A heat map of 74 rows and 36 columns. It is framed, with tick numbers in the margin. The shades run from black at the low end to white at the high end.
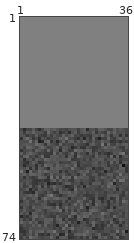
It is made of 2 by 1 panels. Panel 1,1: middling, flat. Panel 2,1: low, fine-grained.
